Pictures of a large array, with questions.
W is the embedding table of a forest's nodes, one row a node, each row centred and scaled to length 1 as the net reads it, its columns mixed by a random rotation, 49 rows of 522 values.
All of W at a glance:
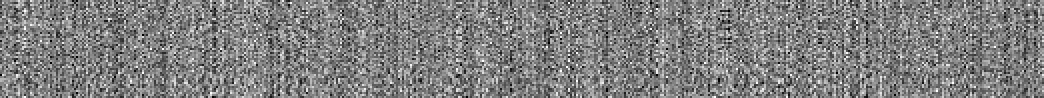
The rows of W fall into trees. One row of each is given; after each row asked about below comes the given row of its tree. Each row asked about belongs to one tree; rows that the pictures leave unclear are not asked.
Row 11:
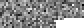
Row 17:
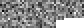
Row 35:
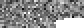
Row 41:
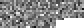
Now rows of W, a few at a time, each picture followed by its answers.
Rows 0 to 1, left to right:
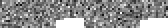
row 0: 17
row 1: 35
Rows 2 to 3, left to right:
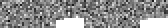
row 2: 17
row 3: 17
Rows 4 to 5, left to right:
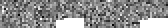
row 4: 35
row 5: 11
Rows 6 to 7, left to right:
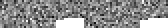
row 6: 35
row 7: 11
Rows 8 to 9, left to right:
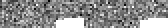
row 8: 35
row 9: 41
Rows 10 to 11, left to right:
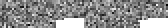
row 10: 11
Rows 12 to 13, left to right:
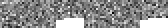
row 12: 17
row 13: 11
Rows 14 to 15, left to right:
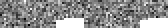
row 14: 11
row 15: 35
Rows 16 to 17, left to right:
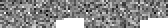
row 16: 35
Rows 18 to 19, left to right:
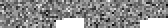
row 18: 35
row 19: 11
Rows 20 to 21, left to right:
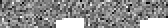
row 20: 17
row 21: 11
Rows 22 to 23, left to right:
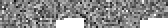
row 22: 35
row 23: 11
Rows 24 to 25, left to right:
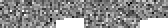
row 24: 41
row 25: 35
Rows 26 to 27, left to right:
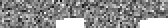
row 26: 17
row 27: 35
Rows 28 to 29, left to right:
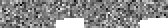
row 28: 17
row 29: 35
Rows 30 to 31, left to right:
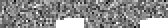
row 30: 35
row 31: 17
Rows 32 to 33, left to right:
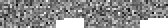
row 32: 41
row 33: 11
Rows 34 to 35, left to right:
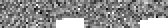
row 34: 35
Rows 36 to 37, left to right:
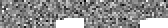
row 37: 17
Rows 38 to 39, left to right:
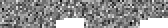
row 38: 17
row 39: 41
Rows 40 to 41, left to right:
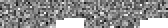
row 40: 41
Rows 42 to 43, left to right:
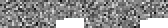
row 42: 17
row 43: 17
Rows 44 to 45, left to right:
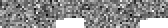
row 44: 35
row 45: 35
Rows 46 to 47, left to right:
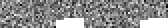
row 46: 17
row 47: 17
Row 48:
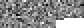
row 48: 11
